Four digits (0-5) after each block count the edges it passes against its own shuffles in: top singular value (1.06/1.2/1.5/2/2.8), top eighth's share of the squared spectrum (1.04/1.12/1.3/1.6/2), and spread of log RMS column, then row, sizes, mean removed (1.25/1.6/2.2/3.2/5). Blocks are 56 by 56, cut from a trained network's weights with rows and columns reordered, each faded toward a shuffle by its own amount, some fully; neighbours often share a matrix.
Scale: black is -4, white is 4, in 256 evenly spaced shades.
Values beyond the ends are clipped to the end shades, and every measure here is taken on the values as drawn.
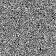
0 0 0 0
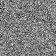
0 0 0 0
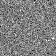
0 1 0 0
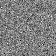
0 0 0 0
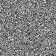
0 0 0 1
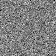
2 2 0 0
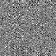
3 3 2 2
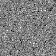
3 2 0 1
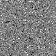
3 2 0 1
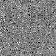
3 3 1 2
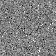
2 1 0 0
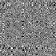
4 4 2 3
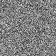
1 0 0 0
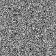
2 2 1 0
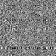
4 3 1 2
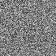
1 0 0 0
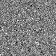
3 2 0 1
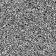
2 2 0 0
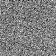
2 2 0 1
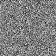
2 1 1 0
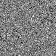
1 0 0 0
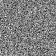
2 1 0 0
